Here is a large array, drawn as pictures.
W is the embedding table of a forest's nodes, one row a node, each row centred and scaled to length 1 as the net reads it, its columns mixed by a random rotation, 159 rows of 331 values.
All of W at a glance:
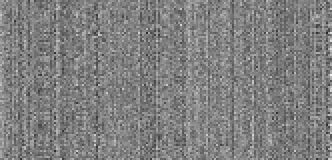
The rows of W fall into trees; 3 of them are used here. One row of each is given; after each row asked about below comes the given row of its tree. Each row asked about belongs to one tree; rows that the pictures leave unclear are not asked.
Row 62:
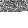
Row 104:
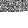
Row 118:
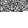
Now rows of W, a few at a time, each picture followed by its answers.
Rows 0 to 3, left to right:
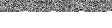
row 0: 104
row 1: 62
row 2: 118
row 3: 62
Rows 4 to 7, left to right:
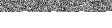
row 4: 62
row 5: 118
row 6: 118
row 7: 62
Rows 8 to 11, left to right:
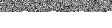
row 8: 62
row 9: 62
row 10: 104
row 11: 118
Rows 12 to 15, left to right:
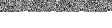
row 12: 104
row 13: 118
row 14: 118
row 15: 118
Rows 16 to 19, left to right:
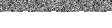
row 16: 118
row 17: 118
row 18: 104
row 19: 118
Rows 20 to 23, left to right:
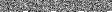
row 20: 118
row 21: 104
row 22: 62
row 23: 118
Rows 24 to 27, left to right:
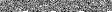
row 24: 104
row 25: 62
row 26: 62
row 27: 104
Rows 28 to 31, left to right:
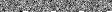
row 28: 118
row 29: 104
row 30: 118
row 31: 118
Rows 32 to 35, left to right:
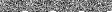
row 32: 62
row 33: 62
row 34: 118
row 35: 118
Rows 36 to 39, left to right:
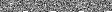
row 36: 104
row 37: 62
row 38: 118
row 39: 62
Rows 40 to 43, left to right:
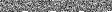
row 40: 62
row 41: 62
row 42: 118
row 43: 104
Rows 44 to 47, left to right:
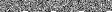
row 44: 62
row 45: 118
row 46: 104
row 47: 62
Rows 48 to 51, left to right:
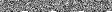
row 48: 62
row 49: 62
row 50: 104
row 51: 62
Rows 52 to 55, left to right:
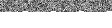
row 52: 118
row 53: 118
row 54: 62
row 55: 62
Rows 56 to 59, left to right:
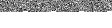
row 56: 118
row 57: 104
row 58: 118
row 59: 118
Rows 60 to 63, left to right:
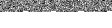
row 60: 118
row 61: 104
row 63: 118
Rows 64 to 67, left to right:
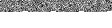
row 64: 62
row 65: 118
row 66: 118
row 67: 104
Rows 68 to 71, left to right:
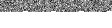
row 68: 118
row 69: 104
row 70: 62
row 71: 118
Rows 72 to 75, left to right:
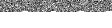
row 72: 62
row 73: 118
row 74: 62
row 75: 62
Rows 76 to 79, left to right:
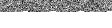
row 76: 104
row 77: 104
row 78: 62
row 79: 118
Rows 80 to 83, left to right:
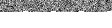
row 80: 104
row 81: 118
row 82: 118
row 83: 104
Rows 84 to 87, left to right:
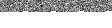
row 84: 118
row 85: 118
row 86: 104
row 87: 62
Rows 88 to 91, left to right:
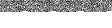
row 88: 62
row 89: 62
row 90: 62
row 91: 118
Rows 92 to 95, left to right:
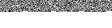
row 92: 62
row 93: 118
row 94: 118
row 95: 62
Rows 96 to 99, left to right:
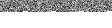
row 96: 118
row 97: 104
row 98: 104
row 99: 62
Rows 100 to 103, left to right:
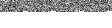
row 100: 118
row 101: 62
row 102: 104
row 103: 62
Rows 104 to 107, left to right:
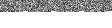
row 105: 118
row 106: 118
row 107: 62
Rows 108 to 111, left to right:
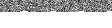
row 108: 62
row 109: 104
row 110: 104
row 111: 62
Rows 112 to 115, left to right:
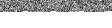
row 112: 118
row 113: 118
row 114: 104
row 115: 62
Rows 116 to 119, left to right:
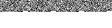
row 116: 118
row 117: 118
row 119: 118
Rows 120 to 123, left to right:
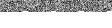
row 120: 62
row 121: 104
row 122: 62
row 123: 118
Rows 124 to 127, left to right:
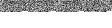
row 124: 62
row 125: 62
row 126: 62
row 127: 118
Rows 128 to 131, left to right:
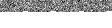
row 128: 118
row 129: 62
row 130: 104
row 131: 62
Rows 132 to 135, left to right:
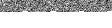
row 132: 62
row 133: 118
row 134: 104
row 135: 104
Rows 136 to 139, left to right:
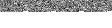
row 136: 118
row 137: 104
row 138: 118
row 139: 104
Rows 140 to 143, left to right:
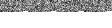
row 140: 104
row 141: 104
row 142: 62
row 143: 104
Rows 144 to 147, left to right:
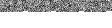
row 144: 104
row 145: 104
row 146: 118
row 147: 62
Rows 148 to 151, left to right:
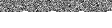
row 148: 62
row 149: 62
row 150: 118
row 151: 118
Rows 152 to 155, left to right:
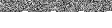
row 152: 62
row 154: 118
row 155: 62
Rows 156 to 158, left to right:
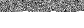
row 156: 104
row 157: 118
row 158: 62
